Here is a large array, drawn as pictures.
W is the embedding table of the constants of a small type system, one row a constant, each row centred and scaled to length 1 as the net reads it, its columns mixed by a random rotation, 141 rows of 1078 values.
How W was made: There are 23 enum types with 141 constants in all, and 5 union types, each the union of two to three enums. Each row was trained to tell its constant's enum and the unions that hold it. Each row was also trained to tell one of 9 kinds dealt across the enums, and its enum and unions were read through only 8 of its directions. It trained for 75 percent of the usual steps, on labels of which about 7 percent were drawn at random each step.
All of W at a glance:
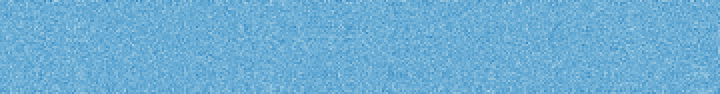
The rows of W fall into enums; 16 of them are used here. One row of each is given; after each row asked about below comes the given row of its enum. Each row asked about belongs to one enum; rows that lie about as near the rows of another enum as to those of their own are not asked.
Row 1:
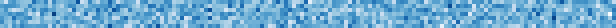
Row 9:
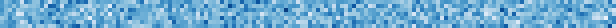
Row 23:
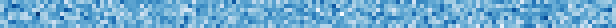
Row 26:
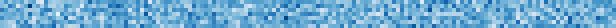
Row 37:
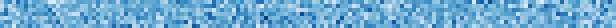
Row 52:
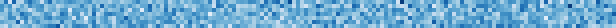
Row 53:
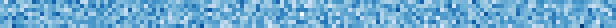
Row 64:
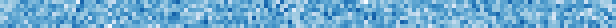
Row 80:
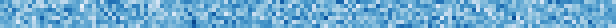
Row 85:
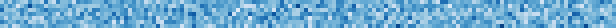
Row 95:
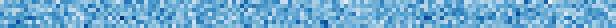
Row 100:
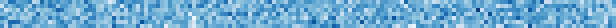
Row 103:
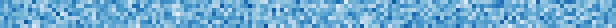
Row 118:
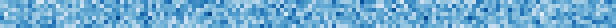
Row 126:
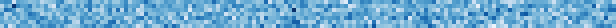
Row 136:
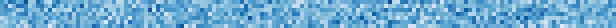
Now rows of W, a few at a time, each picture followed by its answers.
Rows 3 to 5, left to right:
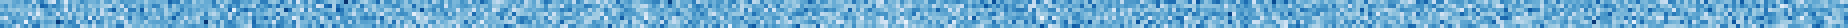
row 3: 9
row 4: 53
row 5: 53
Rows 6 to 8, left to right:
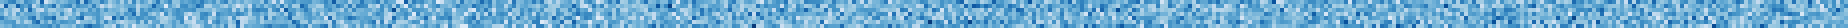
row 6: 100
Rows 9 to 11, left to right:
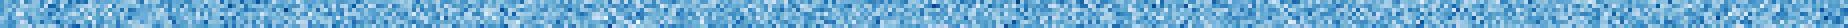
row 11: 103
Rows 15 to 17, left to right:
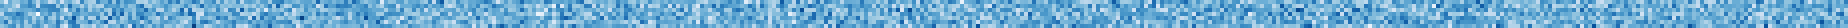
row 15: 85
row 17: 64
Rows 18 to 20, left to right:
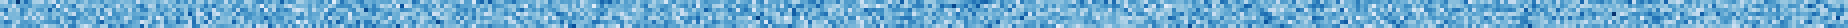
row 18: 85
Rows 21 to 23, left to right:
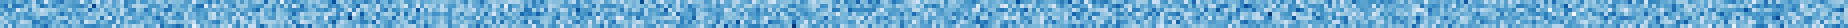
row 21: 136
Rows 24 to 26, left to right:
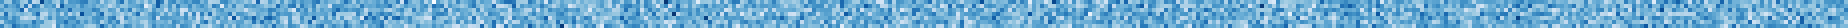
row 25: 103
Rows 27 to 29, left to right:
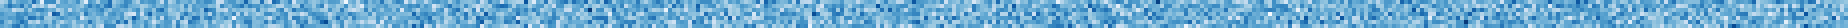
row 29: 85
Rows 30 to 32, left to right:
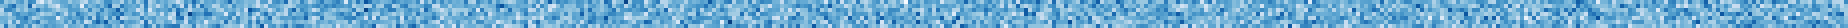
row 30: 80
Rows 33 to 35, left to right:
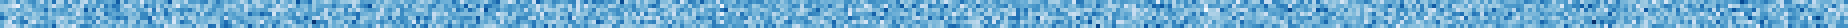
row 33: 118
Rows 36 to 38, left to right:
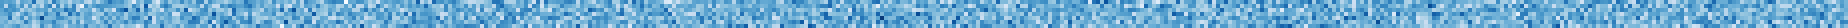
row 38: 100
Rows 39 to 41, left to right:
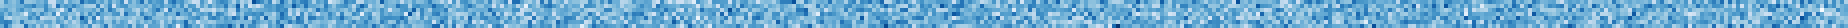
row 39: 37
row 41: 37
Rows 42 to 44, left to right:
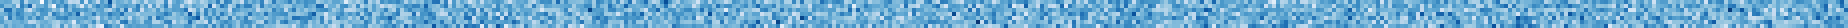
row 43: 52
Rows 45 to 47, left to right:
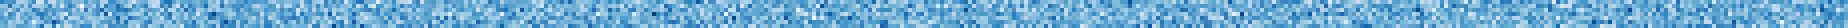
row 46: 64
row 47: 52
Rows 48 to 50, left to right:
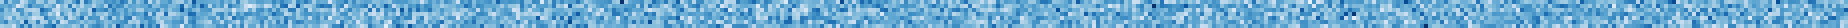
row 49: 23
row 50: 80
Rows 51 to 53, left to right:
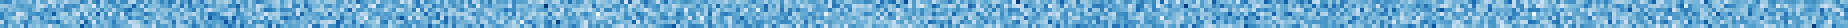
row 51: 37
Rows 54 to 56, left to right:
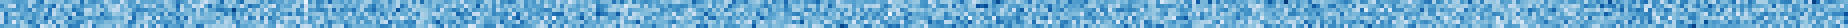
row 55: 37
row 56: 53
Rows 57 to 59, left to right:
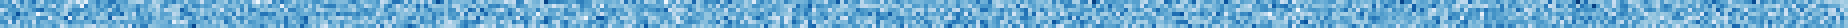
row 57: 80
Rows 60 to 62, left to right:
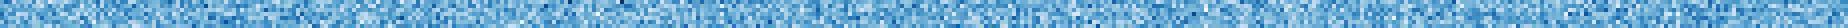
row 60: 37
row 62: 118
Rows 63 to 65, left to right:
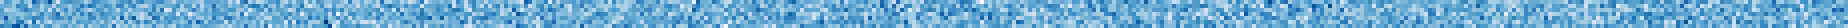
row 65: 23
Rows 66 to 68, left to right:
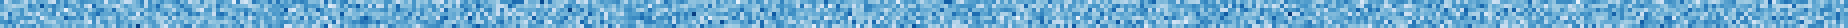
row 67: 52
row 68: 103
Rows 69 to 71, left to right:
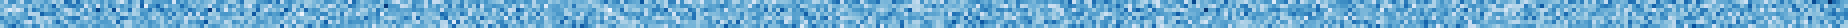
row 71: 80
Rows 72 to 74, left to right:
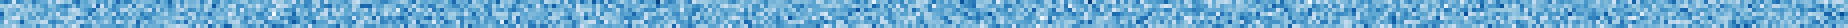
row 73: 53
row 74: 52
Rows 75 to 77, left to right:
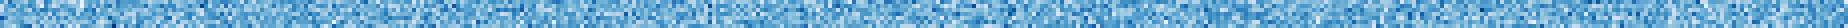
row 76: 52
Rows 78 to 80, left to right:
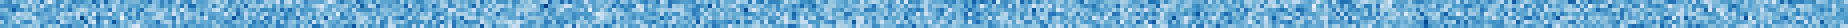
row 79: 53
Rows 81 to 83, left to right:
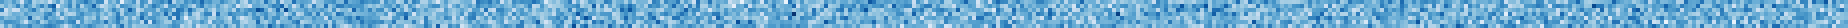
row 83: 37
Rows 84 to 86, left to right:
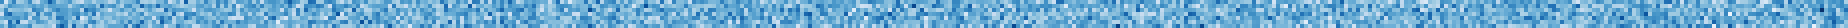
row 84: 52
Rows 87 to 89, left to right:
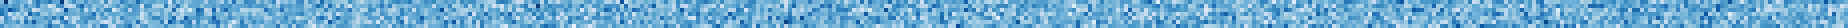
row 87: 23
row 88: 64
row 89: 118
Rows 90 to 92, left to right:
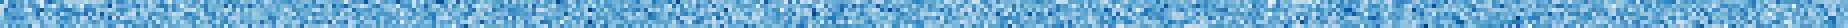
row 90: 80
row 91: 23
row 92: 26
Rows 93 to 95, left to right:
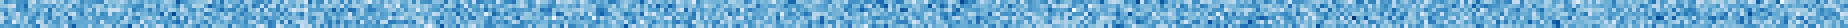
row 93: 64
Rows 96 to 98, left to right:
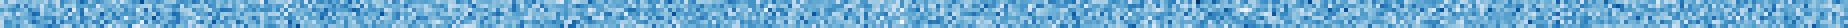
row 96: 64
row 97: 103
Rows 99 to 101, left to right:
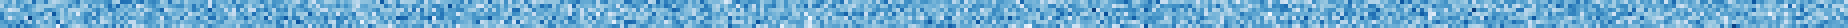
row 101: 85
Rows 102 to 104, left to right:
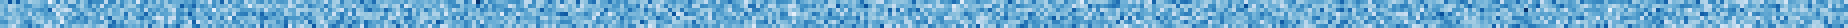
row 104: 126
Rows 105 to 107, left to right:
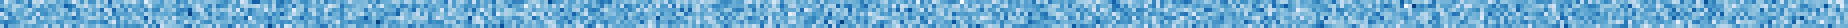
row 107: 100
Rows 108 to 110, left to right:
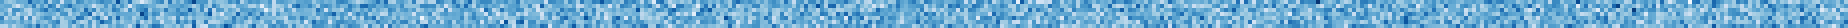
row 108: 85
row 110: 9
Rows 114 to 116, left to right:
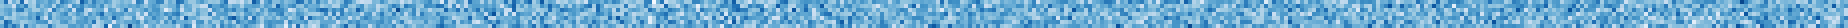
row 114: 64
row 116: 9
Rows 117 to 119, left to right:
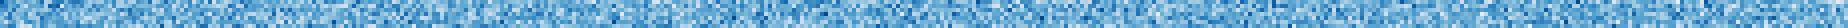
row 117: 136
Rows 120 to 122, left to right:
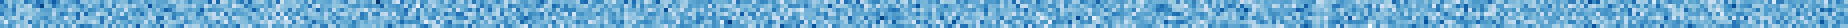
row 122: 80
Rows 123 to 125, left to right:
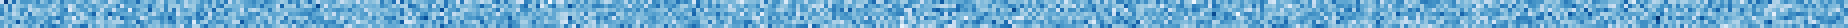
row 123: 95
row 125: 118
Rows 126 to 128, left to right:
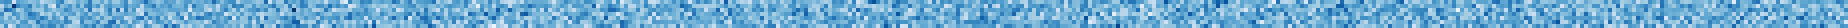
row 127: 85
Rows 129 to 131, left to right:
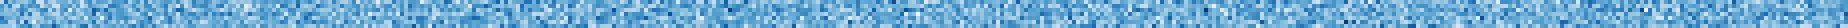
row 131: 53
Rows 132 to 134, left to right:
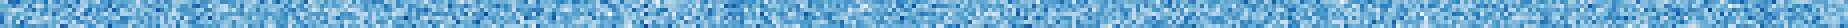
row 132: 1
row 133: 26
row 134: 100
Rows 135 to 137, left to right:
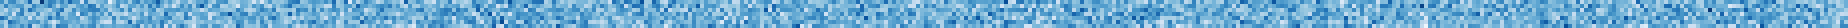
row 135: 100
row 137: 100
